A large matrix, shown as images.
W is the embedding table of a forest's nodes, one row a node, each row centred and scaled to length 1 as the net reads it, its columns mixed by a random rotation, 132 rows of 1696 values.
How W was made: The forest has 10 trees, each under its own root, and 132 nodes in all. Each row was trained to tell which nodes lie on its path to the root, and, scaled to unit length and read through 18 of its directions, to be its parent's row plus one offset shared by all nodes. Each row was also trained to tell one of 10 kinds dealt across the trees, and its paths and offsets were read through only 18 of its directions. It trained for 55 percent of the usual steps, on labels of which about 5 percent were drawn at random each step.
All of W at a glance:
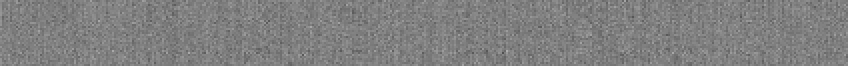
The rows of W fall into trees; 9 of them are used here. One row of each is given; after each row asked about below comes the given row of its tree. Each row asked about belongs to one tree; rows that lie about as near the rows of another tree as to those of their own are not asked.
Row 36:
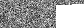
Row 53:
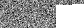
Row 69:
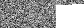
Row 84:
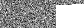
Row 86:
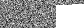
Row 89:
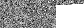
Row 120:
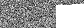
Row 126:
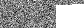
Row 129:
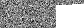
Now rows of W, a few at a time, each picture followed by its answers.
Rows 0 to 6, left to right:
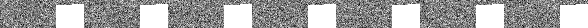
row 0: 120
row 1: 129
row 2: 126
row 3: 120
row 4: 84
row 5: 69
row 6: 36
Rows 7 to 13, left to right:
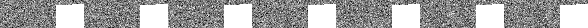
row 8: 84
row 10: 129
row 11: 53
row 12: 69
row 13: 129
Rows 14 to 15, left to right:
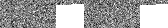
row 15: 120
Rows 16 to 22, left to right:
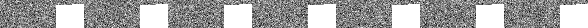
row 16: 129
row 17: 120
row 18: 84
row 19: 126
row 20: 89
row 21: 86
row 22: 129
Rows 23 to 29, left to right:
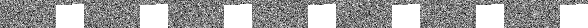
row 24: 84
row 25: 86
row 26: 120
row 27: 86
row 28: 84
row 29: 69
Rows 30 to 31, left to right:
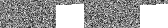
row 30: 84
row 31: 126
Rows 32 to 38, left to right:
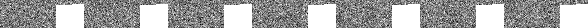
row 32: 84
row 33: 120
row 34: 84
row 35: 36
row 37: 129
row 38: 69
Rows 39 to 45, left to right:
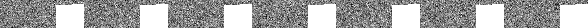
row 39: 89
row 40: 86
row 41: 84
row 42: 126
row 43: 86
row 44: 53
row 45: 120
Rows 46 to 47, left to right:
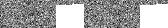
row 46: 129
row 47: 129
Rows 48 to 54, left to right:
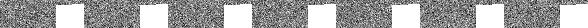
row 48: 84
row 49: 36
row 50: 53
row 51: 86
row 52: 53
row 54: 89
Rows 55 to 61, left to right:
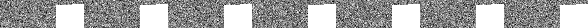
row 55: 53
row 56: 69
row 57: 120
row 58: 84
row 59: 86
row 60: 126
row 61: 126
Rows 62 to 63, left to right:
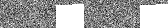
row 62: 53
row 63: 120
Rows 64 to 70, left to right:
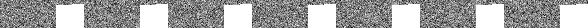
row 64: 120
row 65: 89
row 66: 53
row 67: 53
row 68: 69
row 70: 53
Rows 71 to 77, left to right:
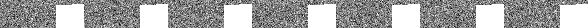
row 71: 126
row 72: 129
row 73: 89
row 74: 126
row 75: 120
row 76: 36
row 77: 86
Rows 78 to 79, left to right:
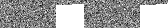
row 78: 84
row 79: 89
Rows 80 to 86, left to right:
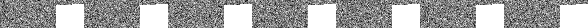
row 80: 69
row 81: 126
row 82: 126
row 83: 84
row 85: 53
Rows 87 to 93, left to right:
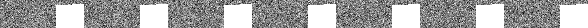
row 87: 53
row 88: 53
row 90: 120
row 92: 120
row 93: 53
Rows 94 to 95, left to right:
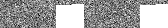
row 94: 36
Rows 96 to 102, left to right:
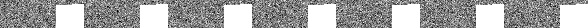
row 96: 69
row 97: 126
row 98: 53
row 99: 86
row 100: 84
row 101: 53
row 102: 126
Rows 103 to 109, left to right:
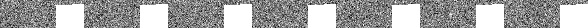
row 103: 126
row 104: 86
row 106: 86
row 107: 86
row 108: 69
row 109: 120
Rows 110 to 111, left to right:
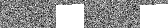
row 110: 120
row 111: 126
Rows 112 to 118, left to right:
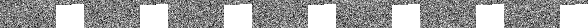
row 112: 36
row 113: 53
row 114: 84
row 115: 126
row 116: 126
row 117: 129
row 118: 84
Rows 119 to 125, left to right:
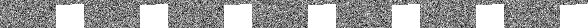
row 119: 120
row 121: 129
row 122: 84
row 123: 69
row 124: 129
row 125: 89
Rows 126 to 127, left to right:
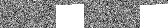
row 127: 120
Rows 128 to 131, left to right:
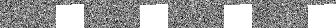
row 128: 36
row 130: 126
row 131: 53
